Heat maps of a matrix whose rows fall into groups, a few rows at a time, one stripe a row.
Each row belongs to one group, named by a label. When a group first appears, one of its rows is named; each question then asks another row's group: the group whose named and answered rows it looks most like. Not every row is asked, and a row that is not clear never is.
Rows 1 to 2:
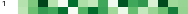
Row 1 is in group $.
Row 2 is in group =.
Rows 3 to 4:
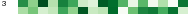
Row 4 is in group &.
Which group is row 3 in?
$
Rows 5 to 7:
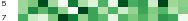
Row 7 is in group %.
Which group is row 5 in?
$
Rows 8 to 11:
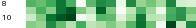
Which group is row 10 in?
=
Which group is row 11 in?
$
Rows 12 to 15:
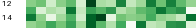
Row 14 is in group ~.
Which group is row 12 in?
&
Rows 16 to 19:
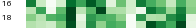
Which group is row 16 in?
~
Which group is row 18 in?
=
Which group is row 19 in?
&
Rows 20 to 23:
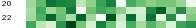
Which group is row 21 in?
&
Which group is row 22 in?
$
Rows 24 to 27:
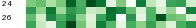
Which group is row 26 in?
%
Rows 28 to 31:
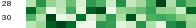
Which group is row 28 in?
&
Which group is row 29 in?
~
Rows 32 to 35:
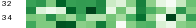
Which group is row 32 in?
~
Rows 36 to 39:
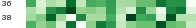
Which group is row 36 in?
%
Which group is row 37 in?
=
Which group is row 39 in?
%
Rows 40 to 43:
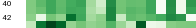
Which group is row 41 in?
$
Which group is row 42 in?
%
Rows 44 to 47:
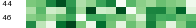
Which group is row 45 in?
&
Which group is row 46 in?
&
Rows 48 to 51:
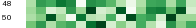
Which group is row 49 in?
&
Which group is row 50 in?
$
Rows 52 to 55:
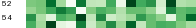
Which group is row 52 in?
$
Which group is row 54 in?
~
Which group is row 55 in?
$
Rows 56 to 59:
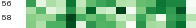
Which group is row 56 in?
%
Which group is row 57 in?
&
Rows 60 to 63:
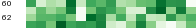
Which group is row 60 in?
%
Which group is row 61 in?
&
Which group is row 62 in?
=
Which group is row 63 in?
~
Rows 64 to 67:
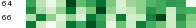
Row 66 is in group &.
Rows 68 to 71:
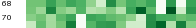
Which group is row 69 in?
$
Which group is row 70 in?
&
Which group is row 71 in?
&
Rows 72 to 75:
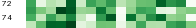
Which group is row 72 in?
%
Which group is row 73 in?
~
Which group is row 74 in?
%
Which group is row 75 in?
=
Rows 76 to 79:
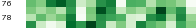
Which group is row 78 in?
&
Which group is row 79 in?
~
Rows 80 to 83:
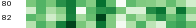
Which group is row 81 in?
&
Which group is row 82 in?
%
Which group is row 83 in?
=
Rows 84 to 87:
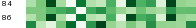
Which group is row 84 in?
$
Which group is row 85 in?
=
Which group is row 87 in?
~
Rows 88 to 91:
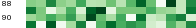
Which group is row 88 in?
$
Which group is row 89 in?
~
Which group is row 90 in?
=
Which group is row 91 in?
$
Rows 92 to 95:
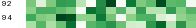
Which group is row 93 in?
=
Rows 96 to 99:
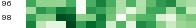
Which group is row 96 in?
%
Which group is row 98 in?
~
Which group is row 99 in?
~
